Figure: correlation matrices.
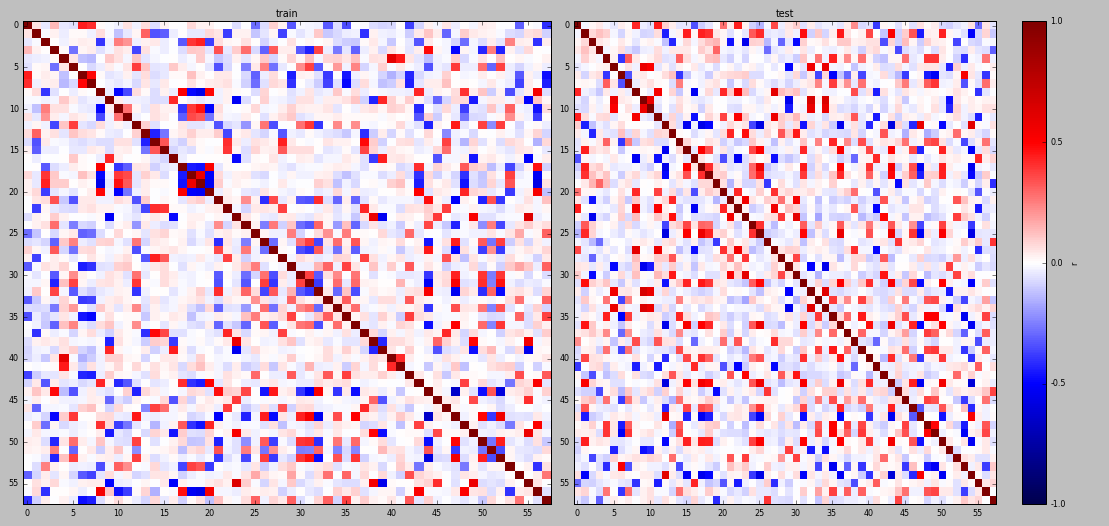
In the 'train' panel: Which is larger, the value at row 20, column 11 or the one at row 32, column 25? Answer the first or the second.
the second
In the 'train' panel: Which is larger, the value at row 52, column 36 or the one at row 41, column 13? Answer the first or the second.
the first
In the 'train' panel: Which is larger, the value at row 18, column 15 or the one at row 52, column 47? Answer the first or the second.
the second
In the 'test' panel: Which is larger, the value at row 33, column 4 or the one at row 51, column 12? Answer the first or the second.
the first
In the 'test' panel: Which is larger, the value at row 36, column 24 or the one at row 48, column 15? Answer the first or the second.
the first
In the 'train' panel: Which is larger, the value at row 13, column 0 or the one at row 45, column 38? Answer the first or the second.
the second
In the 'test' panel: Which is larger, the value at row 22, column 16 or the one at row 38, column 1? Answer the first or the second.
the second
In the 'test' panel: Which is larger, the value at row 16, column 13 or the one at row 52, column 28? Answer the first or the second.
the second
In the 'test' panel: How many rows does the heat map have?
58
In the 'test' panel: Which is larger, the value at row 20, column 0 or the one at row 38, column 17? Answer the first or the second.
the first
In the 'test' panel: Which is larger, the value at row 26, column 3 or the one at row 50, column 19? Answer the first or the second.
the second
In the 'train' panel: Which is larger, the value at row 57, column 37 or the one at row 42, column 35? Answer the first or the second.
the second
